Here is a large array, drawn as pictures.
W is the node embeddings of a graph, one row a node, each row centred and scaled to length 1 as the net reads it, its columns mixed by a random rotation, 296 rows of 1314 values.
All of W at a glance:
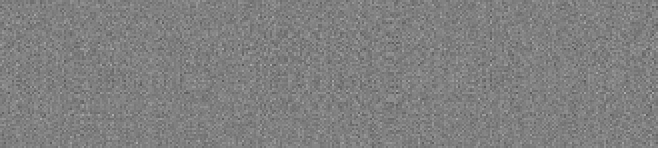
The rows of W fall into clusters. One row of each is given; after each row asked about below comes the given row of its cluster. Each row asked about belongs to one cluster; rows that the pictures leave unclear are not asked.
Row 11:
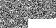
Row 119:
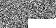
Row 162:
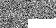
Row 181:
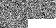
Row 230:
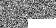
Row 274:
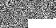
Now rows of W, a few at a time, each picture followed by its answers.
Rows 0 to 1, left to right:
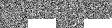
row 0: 181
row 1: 230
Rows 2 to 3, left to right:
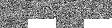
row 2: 162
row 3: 274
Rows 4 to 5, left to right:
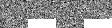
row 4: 181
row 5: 274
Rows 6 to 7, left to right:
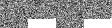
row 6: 230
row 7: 181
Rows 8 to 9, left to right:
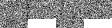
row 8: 162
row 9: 230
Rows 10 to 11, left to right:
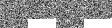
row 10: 230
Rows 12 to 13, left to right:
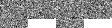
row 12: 181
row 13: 230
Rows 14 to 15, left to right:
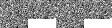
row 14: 119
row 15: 119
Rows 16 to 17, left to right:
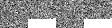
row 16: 274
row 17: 230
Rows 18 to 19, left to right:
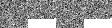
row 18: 181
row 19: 11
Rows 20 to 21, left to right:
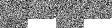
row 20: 162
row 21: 181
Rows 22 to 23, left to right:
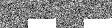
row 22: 119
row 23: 230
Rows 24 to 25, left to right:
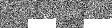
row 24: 274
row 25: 162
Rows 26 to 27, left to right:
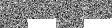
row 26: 230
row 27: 11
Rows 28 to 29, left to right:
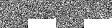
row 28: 119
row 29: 274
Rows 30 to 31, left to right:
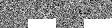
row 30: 274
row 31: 230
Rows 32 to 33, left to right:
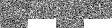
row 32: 162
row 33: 230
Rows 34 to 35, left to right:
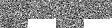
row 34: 162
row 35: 230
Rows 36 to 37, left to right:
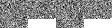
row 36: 181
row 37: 181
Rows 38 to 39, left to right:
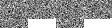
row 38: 230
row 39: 11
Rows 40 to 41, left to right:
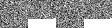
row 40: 274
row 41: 230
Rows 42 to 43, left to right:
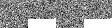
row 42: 119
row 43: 11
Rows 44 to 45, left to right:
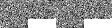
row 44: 119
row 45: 119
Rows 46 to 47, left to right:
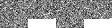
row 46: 274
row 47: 274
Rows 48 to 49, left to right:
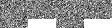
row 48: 181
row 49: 119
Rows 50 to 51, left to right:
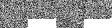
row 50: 181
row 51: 162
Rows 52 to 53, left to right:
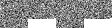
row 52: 230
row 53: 119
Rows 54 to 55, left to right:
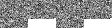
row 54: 11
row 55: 181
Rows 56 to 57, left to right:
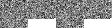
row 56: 181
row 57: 181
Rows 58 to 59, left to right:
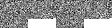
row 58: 274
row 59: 274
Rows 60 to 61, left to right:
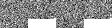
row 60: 119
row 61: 162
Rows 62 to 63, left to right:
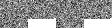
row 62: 230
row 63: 181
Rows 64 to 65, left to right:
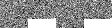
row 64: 230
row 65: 119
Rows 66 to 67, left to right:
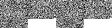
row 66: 162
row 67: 162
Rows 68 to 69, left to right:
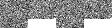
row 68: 162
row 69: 119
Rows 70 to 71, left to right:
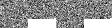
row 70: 230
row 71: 119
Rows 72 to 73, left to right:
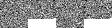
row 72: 274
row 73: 162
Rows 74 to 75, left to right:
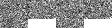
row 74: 162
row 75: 230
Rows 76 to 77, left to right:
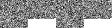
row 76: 181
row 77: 181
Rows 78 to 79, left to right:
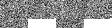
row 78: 230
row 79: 162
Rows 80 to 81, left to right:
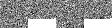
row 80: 11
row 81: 119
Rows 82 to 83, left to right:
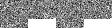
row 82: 274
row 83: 181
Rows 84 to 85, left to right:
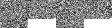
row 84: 162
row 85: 274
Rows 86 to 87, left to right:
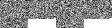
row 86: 162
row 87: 274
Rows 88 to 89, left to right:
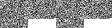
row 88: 11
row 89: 11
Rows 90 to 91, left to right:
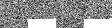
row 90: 230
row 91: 162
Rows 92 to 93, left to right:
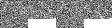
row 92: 274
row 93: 274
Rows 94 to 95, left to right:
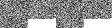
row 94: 162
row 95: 181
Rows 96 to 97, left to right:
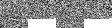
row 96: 230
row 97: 274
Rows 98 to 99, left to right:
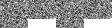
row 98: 230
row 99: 230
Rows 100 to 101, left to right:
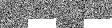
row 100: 11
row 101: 162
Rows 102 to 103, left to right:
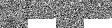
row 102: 162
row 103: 230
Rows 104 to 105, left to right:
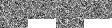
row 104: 181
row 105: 11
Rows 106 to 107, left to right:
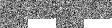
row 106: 11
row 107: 274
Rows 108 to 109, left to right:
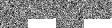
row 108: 274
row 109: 181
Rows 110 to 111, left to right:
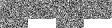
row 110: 11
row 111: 181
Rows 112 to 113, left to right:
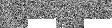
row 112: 181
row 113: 119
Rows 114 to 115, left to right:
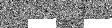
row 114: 274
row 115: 162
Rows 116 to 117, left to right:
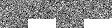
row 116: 119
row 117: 274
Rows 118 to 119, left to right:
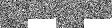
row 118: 162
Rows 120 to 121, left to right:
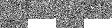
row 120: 162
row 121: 230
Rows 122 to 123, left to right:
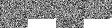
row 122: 181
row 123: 162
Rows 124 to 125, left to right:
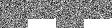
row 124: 181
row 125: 274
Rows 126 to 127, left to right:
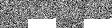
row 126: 274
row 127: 162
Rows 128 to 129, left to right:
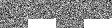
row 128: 11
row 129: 274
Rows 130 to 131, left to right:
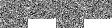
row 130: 11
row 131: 11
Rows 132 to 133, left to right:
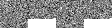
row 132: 162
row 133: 274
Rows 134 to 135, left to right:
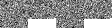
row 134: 230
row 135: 119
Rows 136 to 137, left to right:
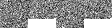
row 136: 162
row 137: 119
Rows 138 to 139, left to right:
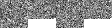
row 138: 11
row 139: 181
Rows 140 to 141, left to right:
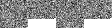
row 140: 181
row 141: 181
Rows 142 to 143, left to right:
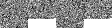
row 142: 119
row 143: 162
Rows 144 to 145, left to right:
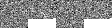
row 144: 274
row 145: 274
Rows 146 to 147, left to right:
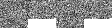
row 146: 162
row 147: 119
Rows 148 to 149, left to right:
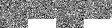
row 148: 181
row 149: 162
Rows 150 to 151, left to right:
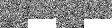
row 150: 162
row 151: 119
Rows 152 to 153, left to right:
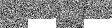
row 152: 11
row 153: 162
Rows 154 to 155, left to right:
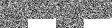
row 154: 230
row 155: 230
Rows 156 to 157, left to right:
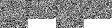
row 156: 162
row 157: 181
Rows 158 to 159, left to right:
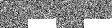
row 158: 274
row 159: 119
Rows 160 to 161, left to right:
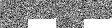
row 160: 11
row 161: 162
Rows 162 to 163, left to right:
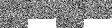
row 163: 162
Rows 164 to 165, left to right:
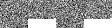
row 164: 119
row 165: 162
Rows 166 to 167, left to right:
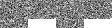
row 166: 11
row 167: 230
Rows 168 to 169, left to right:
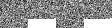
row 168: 181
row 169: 230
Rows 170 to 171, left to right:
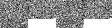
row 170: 162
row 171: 162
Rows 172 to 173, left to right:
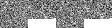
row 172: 274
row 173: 274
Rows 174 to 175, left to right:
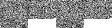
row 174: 162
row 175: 162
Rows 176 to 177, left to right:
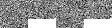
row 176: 119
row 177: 162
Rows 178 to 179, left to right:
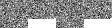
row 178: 230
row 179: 181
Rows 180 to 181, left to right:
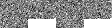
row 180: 119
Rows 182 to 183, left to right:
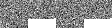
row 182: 119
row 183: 11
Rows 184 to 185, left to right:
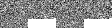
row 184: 274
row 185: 274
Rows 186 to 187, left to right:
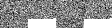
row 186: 274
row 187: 162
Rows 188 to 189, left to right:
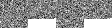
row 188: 181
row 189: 11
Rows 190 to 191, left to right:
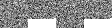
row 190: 230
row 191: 119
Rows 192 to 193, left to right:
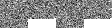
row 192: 230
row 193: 181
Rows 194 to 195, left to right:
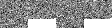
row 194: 11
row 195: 119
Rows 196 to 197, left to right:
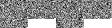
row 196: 181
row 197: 181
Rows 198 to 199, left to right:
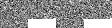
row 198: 274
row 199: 230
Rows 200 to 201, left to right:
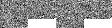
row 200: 181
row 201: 119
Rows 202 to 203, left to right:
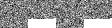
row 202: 274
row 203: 11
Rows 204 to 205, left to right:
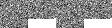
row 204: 119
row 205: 119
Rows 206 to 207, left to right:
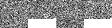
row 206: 274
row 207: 162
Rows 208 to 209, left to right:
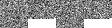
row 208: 230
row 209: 274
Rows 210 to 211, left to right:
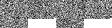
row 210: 230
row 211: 162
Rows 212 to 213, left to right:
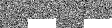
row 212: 230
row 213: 162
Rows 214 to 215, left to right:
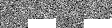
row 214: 274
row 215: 162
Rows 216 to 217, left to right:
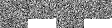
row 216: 162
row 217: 119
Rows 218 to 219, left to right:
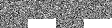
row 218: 274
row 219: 230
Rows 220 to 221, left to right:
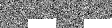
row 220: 274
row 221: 11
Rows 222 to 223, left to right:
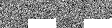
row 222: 119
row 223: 162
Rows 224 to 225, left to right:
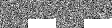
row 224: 119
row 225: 274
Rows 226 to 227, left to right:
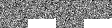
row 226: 181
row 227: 274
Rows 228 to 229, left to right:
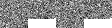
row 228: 119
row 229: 230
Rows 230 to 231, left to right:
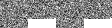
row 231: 230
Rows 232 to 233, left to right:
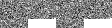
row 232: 11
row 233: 230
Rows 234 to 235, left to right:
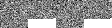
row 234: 274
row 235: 181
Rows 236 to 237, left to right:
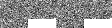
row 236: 11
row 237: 119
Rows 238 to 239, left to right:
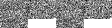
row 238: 162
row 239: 162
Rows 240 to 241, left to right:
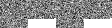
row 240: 181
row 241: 230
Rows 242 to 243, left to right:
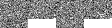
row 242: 162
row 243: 274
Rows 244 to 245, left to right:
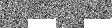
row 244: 230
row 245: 119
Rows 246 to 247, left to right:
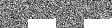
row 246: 230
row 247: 274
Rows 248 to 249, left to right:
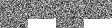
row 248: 162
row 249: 230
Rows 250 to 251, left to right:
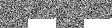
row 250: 11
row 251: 11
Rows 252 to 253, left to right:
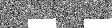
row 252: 274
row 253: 119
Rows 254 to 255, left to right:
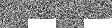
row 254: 119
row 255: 230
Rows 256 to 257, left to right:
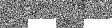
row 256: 11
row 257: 162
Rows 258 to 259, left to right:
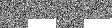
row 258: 181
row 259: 11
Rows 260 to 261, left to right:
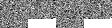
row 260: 274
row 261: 230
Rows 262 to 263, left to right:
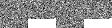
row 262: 119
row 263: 274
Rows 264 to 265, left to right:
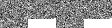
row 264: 11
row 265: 274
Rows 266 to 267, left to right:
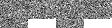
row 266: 162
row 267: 230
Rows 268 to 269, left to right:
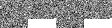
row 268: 11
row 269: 119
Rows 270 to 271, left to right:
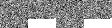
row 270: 119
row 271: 181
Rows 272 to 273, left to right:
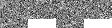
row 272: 11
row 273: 274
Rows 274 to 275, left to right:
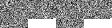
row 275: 181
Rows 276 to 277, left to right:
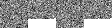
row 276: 119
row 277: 181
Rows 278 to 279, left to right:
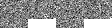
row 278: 274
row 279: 230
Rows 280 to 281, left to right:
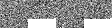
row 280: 230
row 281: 119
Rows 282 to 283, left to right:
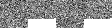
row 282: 181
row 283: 162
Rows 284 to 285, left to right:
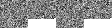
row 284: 181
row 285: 181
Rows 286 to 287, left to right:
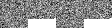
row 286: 181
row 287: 274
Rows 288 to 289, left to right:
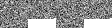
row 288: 274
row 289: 11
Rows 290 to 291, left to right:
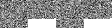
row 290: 181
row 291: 230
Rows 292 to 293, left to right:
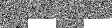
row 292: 119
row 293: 230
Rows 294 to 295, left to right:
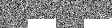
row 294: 181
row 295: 274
